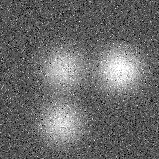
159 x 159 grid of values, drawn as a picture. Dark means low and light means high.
Odd rows or columns: none. Stripes: none. Bumps: three.
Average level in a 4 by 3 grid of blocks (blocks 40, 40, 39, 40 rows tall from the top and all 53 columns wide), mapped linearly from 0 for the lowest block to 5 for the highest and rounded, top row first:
000 | 145 | 132 | 130
